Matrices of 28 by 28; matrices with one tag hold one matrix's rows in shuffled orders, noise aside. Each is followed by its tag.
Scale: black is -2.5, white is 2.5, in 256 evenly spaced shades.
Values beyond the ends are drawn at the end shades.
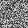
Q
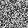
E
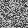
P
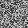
E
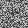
Q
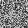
P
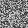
P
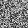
E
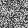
Q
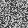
E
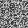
E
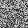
Q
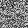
Q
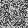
P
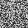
P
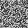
P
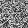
P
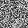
E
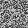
P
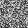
P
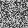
P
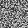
E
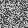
P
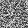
P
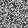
E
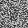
E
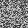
P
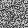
Q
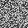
E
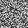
E
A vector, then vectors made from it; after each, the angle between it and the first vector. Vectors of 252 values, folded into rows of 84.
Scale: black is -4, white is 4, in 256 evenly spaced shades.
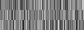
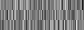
nearly opposite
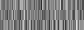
nearly opposite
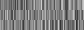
nearly parallel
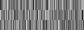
partly aligned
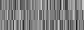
nearly parallel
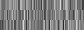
nearly opposite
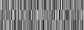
orthogonal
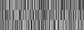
partly opposed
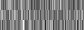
partly opposed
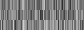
partly opposed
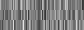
nearly opposite
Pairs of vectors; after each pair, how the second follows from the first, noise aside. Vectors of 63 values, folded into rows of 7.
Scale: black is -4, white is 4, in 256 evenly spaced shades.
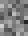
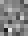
wrapped around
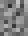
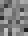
wrapped around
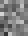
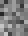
negated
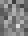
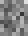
wrapped around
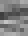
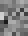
sign-scrambled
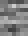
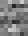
negated
